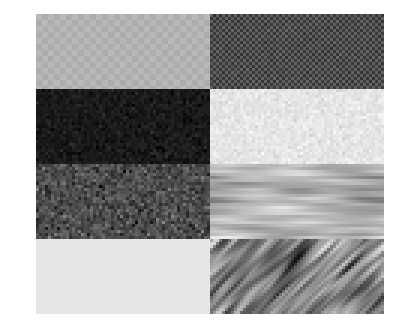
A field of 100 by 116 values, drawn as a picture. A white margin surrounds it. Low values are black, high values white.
It is made of 4 by 2 panels. Panel 1,1: high, checkered, faint in contrast. Panel 1,2: low, checkered. Panel 2,1: very low, fine-grained, faint in contrast. Panel 2,2: very high, fine-grained, faint in contrast. Panel 3,1: low, fine-grained. Panel 3,2: high, streaked across. Panel 4,1: very high, flat. Panel 4,2: middling, slanting up to the right, strong in contrast.
